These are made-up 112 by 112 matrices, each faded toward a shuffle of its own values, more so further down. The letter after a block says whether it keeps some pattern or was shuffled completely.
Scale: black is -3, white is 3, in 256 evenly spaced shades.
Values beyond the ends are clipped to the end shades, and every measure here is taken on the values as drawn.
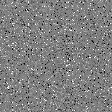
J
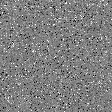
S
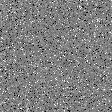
S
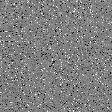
J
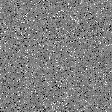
J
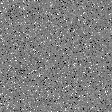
S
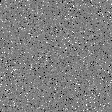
S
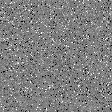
J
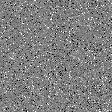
J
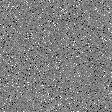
S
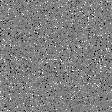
J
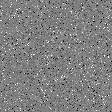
S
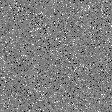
S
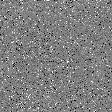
J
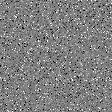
J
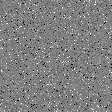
S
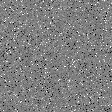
S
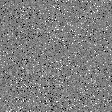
J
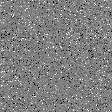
J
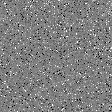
J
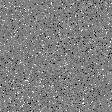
S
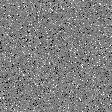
S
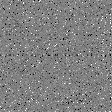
J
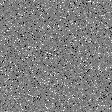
S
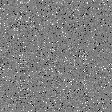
J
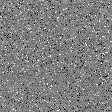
S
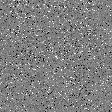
J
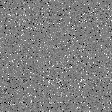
J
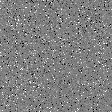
J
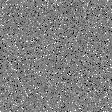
S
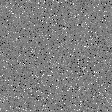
S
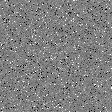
S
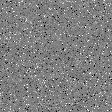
S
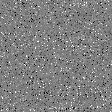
J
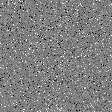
S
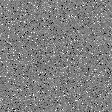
S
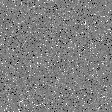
S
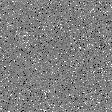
J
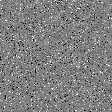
J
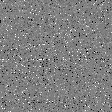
J
